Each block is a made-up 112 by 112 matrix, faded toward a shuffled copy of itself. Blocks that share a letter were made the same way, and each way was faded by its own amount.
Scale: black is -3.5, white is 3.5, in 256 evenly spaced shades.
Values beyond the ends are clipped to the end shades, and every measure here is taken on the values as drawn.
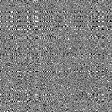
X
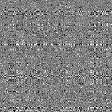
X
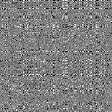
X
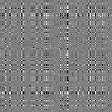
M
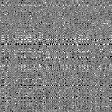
X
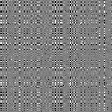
M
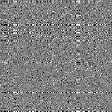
X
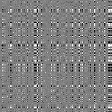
M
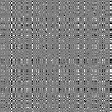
M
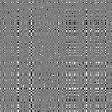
M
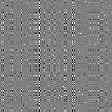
M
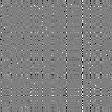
M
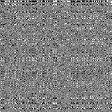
X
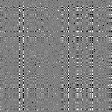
M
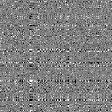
X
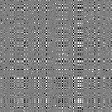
M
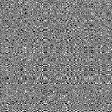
X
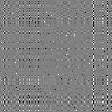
M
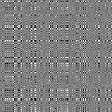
M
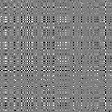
M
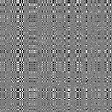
M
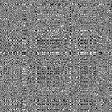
X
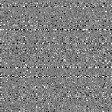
X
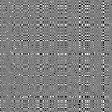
M
